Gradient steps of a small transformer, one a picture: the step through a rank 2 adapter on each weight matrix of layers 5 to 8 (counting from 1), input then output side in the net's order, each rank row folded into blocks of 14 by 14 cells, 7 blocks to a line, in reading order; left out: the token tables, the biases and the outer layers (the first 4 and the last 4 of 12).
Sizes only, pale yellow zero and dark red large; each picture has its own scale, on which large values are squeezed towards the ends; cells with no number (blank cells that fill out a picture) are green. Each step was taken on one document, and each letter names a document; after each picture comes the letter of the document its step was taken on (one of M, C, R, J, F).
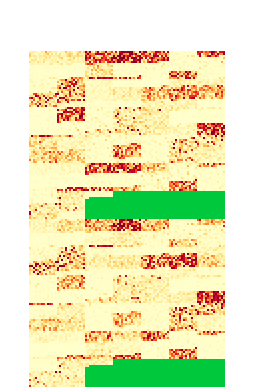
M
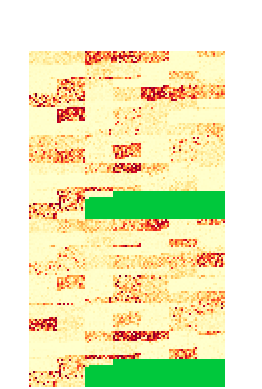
M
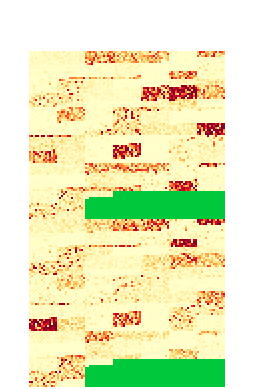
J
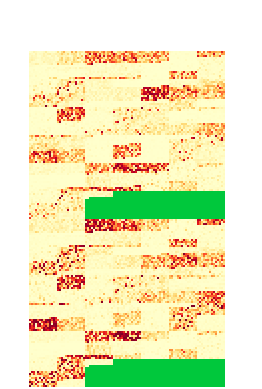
J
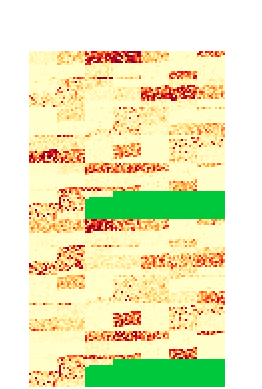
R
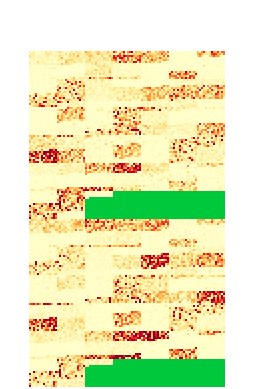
M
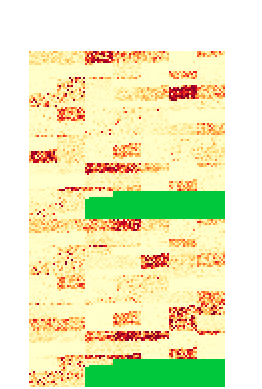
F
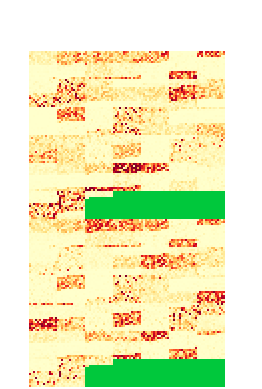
R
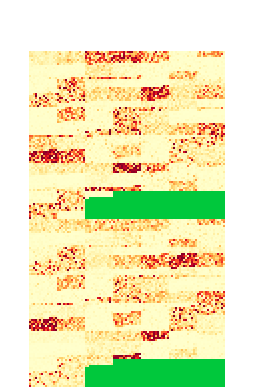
M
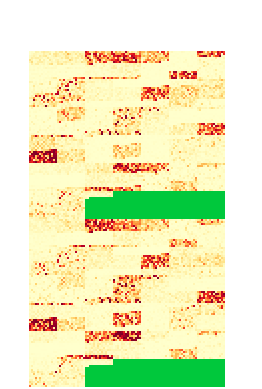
J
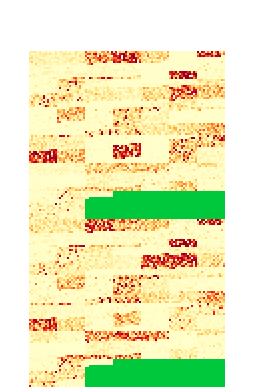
J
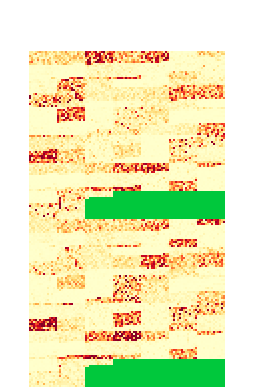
R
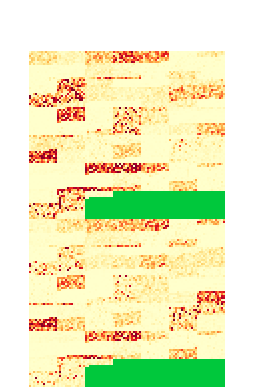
R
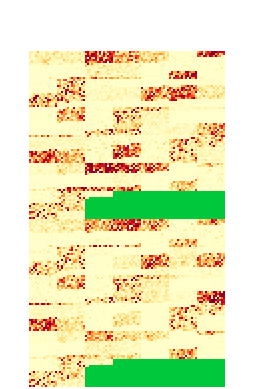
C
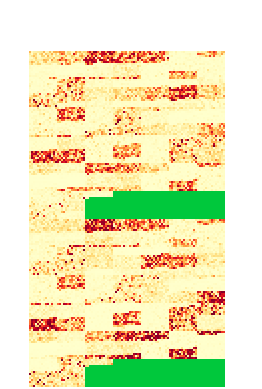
F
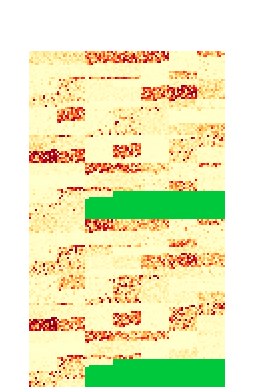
J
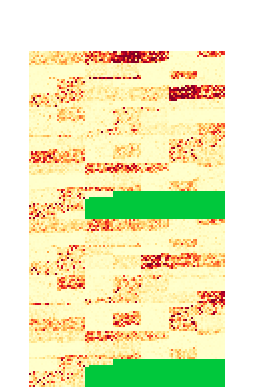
F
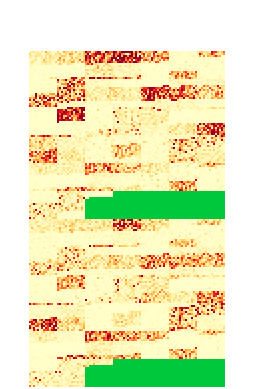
M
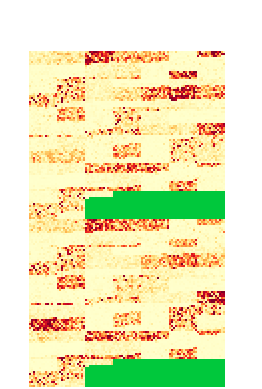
F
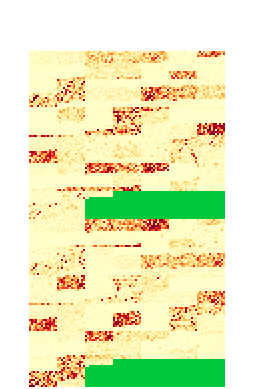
C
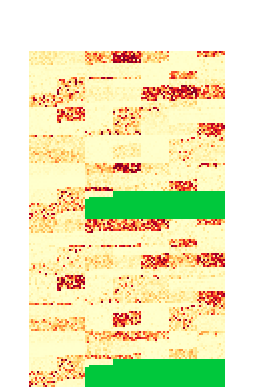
J
